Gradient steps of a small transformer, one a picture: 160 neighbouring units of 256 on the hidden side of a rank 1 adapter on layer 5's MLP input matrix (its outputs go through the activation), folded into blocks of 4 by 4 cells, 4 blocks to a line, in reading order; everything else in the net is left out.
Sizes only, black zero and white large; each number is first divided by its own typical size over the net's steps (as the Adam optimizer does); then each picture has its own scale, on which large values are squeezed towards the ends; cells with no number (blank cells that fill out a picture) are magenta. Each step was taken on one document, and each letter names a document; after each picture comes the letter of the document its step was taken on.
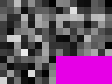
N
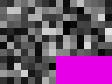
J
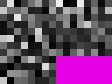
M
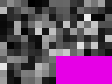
M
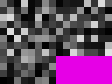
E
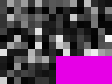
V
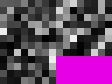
J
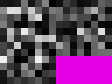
E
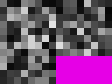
E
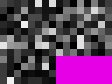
M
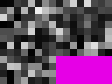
J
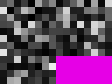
M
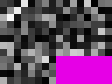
E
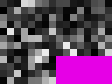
E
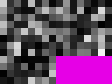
J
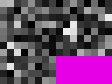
J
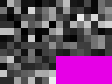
N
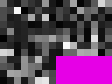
E
